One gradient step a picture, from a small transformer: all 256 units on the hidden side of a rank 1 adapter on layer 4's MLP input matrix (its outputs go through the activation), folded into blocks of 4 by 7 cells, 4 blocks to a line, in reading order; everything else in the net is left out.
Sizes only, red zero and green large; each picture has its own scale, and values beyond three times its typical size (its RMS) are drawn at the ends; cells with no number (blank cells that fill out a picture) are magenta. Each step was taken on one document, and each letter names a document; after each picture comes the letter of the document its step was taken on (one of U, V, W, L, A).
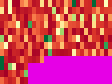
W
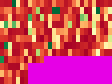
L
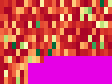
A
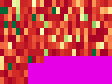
L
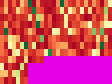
A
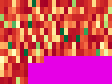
L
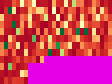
W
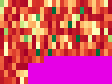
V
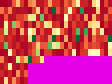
L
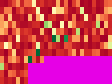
L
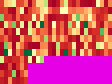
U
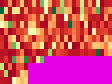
V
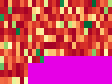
U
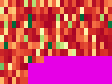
W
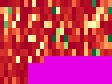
L
